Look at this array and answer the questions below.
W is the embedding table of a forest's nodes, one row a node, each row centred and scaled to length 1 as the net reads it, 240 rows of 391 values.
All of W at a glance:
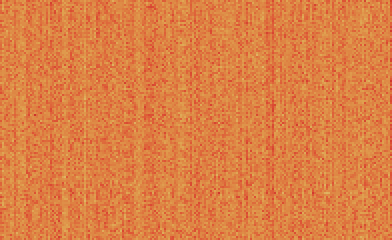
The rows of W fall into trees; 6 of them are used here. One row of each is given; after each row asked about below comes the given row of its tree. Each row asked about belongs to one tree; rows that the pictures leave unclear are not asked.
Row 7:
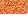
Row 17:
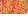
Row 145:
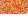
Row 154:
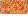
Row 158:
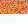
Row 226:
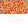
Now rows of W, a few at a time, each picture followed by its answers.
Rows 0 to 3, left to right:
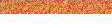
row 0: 7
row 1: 7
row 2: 17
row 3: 158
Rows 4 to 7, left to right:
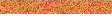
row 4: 154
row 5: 145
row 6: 158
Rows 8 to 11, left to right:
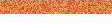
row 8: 154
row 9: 145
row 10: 17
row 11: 7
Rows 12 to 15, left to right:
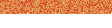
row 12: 7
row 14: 17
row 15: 154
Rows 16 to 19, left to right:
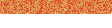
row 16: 154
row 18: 17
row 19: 154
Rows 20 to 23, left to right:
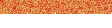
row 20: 17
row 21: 17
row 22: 158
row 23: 154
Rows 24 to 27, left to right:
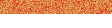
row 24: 17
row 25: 145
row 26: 158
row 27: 7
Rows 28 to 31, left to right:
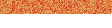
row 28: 17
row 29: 154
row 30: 226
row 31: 17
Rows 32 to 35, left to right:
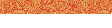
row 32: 154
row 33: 17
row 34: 145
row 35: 154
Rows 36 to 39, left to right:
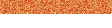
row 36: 154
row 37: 17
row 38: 7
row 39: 226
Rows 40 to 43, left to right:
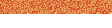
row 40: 158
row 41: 154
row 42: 158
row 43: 17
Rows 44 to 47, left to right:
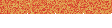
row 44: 158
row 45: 7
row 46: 145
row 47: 158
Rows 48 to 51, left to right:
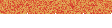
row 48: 226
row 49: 158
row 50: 145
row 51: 7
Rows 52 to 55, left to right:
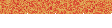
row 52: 17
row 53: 154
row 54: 226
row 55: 145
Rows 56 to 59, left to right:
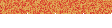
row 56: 7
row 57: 17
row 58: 154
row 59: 7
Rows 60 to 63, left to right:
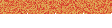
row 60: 7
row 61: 158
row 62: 154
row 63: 226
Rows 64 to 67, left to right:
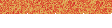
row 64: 7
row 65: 154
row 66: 17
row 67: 17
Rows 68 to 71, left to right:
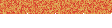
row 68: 7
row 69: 158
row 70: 7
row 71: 154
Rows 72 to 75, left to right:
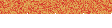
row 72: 226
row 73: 145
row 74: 158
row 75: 154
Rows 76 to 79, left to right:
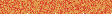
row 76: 158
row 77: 17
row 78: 154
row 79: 7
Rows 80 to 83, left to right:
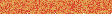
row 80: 7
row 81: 7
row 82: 145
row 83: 154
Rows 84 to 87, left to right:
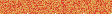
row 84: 226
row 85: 158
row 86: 158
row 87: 17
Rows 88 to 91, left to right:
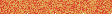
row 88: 158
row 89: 158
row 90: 145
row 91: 17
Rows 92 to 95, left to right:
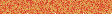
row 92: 7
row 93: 17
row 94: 158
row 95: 145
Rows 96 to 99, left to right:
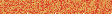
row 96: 7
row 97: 226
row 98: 7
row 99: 17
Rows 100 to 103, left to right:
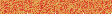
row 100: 154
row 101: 17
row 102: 7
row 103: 158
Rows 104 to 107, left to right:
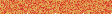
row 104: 154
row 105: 158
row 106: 154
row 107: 7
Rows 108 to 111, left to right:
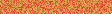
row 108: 7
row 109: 158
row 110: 7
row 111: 145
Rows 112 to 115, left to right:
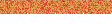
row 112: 158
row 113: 17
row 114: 7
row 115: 7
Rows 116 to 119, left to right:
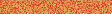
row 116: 158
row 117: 154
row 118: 158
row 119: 226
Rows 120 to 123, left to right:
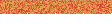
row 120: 7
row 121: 7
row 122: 145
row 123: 145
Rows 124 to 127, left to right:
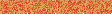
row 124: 154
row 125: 7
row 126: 17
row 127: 7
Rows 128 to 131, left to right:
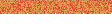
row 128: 145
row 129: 158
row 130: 145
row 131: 154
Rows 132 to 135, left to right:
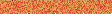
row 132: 145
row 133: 7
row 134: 7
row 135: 145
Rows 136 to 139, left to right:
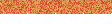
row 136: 7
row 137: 17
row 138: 17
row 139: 158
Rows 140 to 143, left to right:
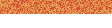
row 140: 145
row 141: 158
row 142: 154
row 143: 158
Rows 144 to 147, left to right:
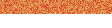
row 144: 7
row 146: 7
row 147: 154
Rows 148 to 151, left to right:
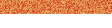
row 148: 7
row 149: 154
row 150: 17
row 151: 154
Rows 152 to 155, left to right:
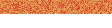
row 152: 145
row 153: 145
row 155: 145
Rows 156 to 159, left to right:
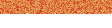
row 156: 145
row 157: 17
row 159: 158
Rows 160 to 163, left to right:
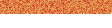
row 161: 7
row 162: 158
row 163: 17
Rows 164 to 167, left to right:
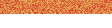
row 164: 158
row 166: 7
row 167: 145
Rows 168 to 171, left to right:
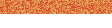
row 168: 158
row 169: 17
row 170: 145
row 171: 7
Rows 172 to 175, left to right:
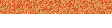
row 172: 226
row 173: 158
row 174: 17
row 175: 158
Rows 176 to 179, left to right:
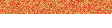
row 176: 17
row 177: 7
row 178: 145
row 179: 7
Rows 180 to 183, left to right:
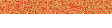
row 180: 145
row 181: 158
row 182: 145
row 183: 158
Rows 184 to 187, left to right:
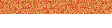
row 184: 158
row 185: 158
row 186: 145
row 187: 158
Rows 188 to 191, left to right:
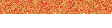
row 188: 7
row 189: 17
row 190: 17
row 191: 154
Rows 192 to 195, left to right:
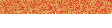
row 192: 154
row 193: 154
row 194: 154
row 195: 17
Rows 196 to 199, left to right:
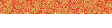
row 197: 17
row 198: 17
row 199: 145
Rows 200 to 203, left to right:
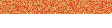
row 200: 145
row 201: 7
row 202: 145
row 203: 145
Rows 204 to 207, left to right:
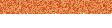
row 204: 7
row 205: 158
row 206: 17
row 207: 154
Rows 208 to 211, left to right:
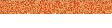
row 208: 158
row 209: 17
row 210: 226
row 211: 158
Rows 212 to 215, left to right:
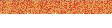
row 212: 17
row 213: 17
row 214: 226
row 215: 158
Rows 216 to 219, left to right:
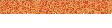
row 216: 158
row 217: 17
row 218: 158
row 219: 226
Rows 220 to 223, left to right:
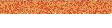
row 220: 145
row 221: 17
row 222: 7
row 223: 17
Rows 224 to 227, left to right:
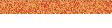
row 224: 7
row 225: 145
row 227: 7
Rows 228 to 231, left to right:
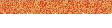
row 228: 7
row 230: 17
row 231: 17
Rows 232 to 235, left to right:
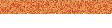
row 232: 145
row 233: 226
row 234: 7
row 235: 154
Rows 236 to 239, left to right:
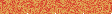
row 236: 17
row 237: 17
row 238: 17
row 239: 154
